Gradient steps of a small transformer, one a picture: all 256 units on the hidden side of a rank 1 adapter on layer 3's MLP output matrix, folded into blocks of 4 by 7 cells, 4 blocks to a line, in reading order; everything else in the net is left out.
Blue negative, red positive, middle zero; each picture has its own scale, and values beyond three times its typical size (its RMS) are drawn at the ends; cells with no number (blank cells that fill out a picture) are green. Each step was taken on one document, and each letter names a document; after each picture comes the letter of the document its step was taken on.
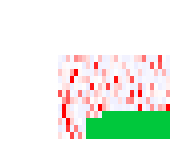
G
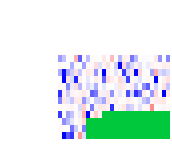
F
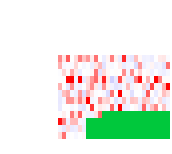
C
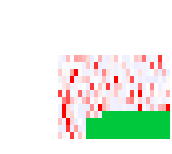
G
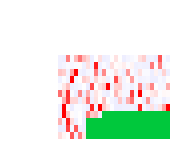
G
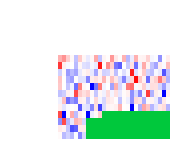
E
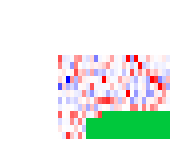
E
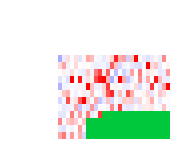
C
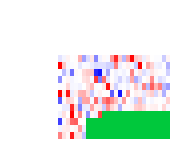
C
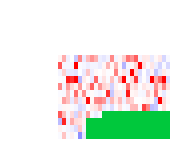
E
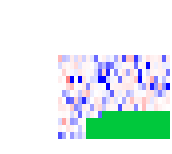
C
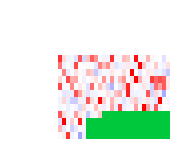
E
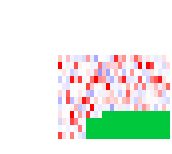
C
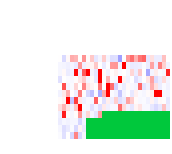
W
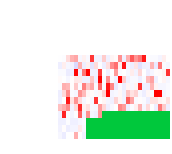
W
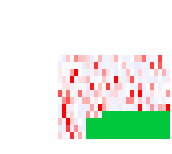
G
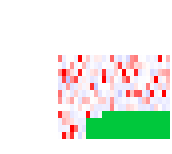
F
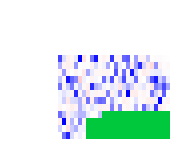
E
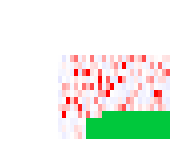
W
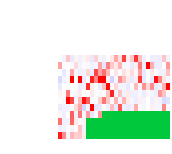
C
